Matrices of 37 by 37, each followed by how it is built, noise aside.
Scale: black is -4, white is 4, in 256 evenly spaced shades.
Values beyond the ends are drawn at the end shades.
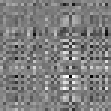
low rank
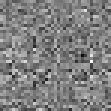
low rank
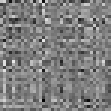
low rank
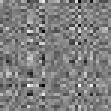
low rank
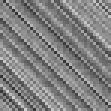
Toeplitz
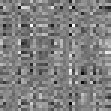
low rank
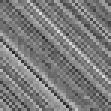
Toeplitz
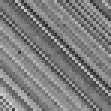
Toeplitz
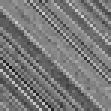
Toeplitz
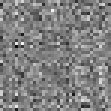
low rank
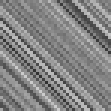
Toeplitz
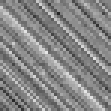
Toeplitz
